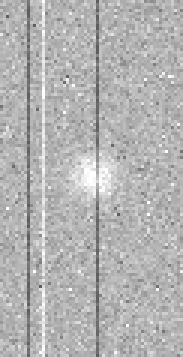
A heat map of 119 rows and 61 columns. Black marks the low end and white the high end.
On average the colour sits 70% of the way up the scale. The centre is the ninth with the highest average. Columns 10, 15 and 33 stand out from the rest. No overall slope runs across the table. One bump rises in the centre.
